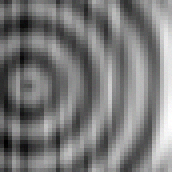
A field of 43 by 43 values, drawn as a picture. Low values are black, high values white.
Grain: streaks running down. Slope: up to the right. Rings: centred on the middle left.
